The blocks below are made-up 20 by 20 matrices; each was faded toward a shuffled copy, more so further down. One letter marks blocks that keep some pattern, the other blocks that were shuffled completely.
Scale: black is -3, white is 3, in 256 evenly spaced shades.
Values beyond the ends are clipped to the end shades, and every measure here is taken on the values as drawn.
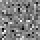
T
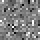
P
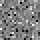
T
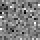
T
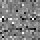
P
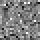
T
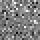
T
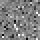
T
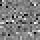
P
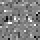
P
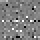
P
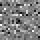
P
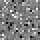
T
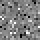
T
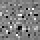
P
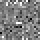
P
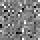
P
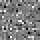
P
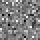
T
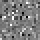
P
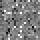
T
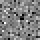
T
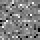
P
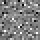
T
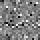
P
